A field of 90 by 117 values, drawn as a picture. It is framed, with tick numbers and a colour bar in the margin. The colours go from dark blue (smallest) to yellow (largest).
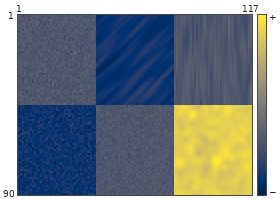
The table splits into 2 rows of 3 panels. Panel 1,1: low, fine-grained, faint in contrast. Panel 1,2: very low, slanting up to the right, faint in contrast. Panel 1,3: low, streaked downward, faint in contrast. Panel 2,1: very low, fine-grained, faint in contrast. Panel 2,2: low, fine-grained, faint in contrast. Panel 2,3: very high, blotchy, faint in contrast.
